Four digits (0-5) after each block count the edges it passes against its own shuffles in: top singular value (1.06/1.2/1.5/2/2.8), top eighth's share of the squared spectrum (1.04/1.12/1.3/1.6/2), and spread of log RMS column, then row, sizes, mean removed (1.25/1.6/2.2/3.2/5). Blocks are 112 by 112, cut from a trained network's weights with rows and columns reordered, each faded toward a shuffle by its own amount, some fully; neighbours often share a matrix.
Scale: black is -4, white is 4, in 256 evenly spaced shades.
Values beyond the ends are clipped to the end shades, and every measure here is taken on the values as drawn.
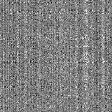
4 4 2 3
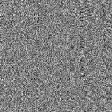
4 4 2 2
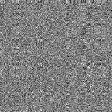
4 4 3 2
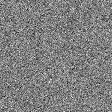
1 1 0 0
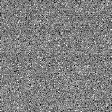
2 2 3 0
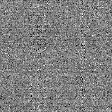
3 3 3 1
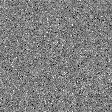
0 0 0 0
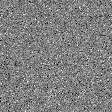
0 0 0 0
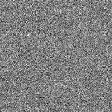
3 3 1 1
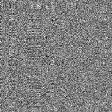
4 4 2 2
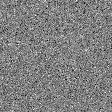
0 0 0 0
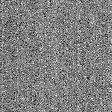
2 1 0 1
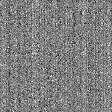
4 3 1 2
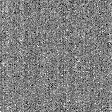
3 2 0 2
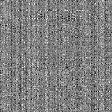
4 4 2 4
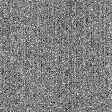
3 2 0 1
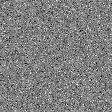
0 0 0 0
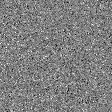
0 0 0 0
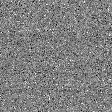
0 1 0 0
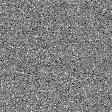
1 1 1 0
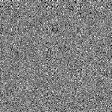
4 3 2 2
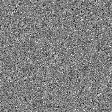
2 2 1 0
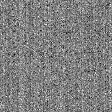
3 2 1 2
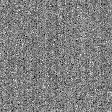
2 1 0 0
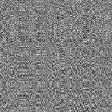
4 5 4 3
